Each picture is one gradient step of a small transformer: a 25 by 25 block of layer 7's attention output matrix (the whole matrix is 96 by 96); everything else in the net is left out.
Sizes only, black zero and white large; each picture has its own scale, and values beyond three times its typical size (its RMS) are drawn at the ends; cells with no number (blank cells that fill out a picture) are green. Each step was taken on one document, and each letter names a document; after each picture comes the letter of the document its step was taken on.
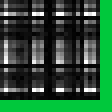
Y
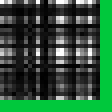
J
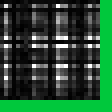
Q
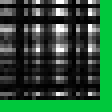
J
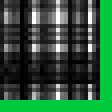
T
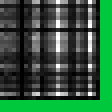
J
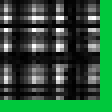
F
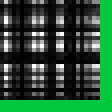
F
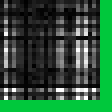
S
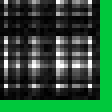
T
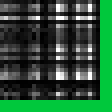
J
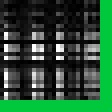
F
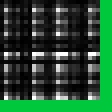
T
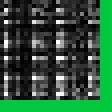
Q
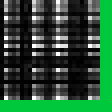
T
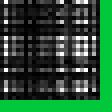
S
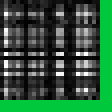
S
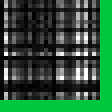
S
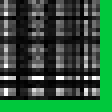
F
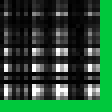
T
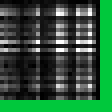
J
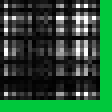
S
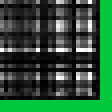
J
